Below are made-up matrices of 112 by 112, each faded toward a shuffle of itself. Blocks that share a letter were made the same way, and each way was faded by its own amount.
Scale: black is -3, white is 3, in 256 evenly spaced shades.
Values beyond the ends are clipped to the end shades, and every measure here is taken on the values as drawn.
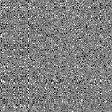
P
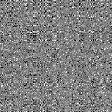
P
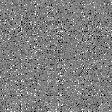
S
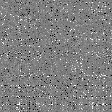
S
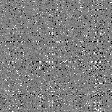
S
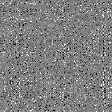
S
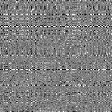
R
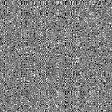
P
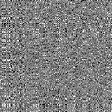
P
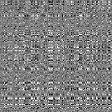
R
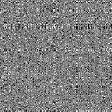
P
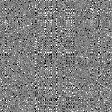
P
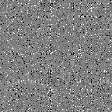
S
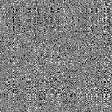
P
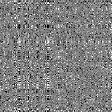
P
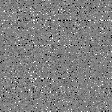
S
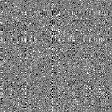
P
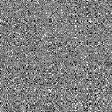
P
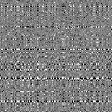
R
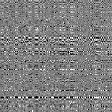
R
